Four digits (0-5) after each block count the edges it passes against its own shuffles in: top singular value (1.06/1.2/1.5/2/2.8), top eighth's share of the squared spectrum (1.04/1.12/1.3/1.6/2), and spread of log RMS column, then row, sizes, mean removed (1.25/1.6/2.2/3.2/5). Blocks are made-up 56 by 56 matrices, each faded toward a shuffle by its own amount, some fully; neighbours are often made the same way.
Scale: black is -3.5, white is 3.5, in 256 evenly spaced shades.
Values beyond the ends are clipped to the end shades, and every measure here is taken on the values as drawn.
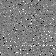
3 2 0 1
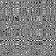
5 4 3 3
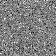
2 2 0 0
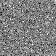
0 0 0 0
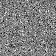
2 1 0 0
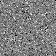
1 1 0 0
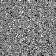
3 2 1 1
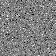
0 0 0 0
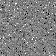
0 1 0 0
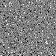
2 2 0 1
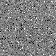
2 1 0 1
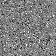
0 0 0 0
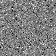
0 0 0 0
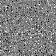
2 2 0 1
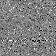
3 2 0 1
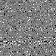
3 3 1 2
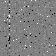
3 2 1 0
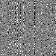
3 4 3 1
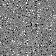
1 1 1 0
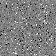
1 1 0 0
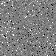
0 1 0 0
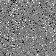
2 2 1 0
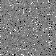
2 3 1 1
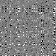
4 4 2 2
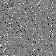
3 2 1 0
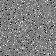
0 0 0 0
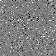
3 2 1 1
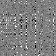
4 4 3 2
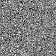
0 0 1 0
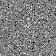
0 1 1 0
